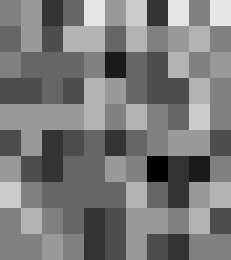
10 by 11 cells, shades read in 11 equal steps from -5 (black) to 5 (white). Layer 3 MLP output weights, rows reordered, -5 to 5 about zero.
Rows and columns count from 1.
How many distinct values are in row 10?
4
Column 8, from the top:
-3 0 -2 -2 0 0 -5 -1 1 -2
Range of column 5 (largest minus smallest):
7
